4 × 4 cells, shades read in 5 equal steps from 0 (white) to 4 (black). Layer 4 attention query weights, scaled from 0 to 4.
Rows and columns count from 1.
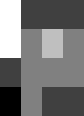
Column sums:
7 9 9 10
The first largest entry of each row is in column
2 2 1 1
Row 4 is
4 2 3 3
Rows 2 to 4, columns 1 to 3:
0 2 1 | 3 2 2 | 4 2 3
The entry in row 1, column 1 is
0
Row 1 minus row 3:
-3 1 1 1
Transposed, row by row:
0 0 3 4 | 3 2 2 2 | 3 1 2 3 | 3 2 2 3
